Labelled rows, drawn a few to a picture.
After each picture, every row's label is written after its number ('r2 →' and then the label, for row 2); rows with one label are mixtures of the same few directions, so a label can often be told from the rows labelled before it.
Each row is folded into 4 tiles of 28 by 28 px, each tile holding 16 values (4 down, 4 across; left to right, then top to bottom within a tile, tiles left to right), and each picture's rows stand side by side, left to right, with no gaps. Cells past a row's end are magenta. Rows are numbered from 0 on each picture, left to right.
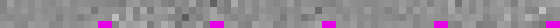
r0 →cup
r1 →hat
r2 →cup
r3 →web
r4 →cup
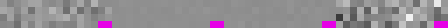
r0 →web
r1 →web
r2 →web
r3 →hat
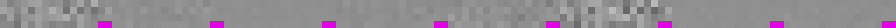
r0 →web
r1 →web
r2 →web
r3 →cup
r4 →hat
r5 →web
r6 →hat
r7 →hat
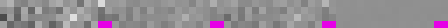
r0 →hat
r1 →hat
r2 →hat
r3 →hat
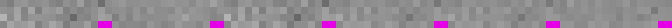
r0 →hat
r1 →hat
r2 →hat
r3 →hat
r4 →hat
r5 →cup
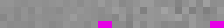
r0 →hat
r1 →web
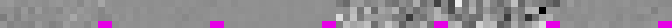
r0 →hat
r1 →hat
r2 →cup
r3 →hat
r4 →cup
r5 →cup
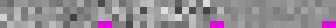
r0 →hat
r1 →web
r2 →web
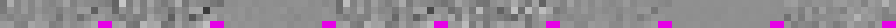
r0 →cup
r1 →cup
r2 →hat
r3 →cup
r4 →web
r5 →cup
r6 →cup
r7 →hat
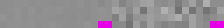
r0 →hat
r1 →web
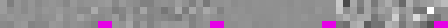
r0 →cup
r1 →web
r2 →cup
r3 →cup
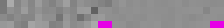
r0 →cup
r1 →cup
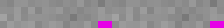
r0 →hat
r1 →hat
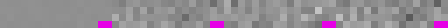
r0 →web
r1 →hat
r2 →cup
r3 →hat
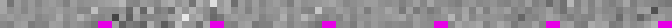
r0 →cup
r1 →hat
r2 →cup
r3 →web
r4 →hat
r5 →cup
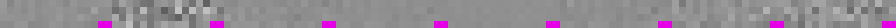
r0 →cup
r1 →web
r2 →hat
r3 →cup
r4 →hat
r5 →cup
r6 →cup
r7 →web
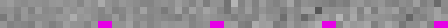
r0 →hat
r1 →web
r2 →cup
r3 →hat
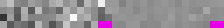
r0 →hat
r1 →cup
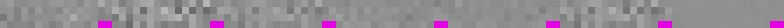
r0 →hat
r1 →web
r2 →web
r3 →hat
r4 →cup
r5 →web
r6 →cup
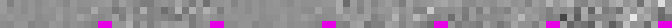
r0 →cup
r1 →web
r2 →cup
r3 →cup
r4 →hat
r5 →hat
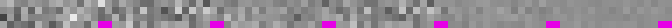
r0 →hat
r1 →web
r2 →hat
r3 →web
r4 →web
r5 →web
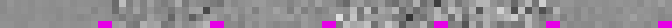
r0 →cup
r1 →cup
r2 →web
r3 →hat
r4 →web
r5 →hat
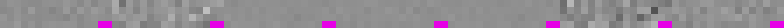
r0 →web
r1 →cup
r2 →hat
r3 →web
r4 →hat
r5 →cup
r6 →web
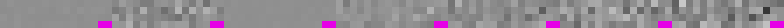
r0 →web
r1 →web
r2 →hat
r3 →cup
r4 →cup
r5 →web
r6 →cup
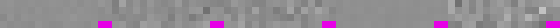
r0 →hat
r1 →cup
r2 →web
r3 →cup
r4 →cup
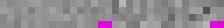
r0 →web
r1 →cup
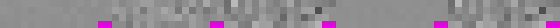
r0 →web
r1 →web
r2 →cup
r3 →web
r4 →cup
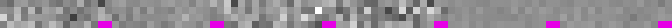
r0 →hat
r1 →hat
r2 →cup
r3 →web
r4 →web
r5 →hat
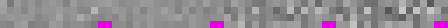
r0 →cup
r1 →web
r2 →web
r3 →web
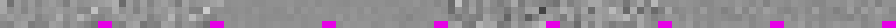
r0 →cup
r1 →cup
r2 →web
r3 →hat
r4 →cup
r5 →web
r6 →web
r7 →web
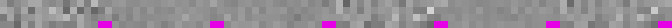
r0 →web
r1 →hat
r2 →hat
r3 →cup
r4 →web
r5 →cup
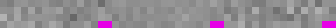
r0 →hat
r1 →hat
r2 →web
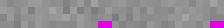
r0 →web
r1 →hat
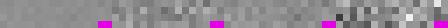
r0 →hat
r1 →web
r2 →hat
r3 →hat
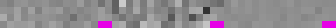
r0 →hat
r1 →cup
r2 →cup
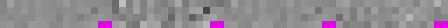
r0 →cup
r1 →cup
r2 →cup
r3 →hat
